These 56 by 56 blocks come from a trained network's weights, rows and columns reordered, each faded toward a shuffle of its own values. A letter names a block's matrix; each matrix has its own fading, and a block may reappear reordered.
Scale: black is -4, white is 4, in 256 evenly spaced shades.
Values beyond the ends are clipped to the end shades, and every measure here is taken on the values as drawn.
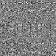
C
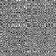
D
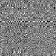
D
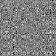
D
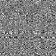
C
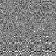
D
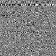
C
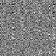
D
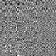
D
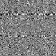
C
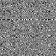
C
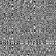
D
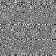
C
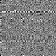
D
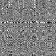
D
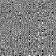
D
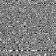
C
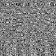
C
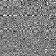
D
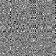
D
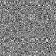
C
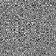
C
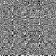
D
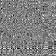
D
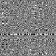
D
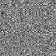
C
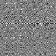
D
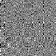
D
